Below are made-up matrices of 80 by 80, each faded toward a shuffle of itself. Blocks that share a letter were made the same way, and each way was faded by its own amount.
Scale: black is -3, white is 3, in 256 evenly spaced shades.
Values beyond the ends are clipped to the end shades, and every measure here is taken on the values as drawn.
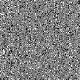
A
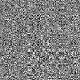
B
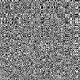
B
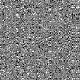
A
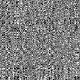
B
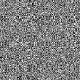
B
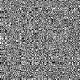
B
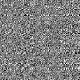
B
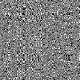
A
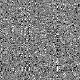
A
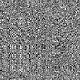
B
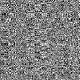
B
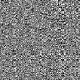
B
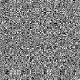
B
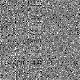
A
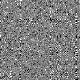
A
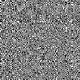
B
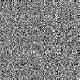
B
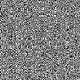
B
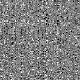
A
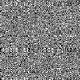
B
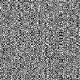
B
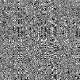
A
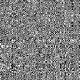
B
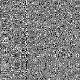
A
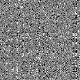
A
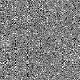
A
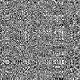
B
